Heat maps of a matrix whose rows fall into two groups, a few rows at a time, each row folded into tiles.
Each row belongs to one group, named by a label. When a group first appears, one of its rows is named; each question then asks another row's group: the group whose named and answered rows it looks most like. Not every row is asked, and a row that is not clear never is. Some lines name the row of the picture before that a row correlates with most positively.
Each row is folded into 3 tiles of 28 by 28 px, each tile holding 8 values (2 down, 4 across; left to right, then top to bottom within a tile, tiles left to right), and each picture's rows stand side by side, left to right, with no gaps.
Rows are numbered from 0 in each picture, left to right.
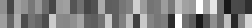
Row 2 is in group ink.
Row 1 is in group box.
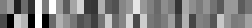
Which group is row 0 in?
box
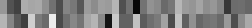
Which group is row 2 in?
ink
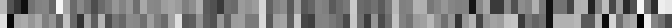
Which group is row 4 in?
box
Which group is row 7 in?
box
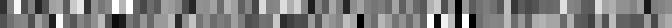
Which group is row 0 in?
box
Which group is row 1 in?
ink
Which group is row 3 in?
ink
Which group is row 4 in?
ink
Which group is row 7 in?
ink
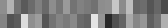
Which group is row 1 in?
ink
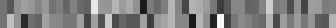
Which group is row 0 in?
ink
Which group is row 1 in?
ink
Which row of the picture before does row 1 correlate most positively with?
0
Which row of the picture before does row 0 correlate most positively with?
1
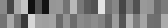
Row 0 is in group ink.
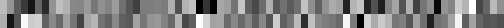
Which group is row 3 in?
box
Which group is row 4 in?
ink
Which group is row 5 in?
box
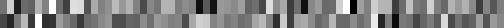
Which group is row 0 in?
box
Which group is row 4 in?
box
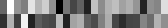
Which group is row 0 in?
ink
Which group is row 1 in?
ink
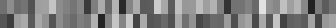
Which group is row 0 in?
box
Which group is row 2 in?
ink
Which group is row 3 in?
ink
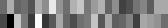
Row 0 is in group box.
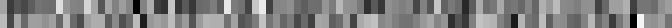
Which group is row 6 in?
box
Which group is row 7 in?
box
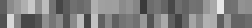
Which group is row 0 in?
ink
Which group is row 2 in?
box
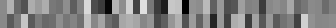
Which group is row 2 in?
box
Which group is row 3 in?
box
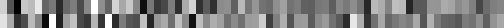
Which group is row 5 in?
ink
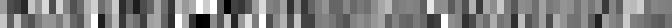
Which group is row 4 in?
box
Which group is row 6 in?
box
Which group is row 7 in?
box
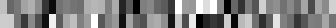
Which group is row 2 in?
ink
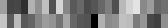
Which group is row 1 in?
box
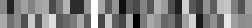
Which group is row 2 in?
box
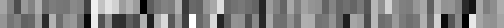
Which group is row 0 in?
box
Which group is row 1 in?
ink
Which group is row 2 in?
box
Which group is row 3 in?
box
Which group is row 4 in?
box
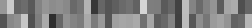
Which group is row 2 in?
box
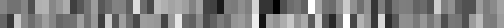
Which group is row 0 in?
box
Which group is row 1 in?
box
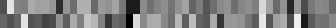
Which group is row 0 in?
ink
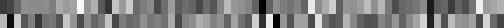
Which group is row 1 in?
ink
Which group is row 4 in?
ink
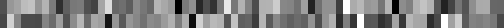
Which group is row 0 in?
ink
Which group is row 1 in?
ink
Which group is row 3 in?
ink
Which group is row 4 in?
ink
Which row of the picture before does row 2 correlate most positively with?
5
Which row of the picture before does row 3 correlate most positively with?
4
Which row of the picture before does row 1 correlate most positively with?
3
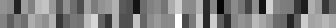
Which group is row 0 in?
box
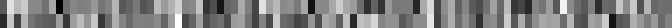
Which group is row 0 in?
ink
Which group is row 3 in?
ink
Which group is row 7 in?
ink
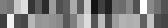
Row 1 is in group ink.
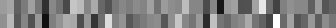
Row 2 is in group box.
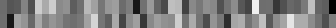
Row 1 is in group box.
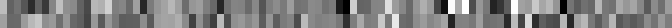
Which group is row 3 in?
box
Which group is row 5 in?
ink
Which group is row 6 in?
ink
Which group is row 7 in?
ink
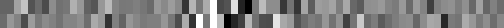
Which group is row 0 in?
ink
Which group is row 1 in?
ink
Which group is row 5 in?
ink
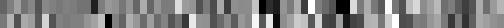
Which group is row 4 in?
box
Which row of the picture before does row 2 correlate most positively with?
3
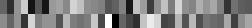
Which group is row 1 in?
box
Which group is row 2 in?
ink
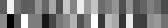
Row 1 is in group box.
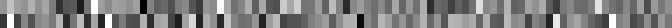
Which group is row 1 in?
ink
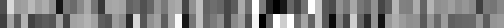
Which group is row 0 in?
ink
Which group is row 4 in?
box
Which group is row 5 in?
ink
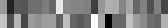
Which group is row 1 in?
ink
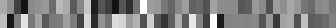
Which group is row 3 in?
box
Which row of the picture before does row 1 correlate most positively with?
0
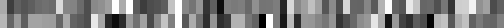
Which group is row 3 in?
box
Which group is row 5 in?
box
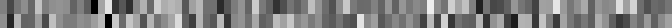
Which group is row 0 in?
box
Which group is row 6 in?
box
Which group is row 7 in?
ink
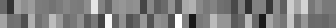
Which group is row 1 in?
ink
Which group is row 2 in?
ink
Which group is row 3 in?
box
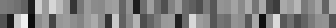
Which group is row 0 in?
box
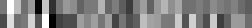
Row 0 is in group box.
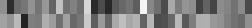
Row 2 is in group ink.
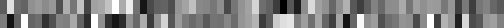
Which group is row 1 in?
ink
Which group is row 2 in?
ink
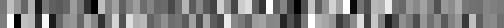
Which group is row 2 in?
box
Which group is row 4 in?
box
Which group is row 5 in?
box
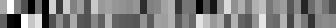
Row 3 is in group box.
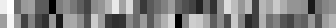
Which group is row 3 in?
ink
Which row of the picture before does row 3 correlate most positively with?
1
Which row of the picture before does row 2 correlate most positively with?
2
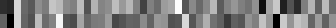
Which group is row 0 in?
box
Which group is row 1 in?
ink
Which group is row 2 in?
box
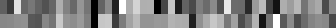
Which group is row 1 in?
box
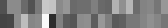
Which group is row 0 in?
box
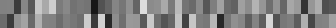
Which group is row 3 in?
box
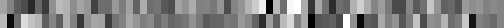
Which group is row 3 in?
box
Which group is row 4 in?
ink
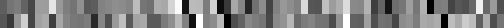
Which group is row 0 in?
box
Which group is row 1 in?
box
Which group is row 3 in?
box
